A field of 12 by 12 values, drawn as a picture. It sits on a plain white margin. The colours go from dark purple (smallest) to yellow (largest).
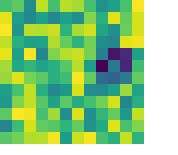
Average level on the scale: 70%. Ninth with the lowest average: middle right. Mirror symmetry: none. Odd patch: lower, in the middle right.
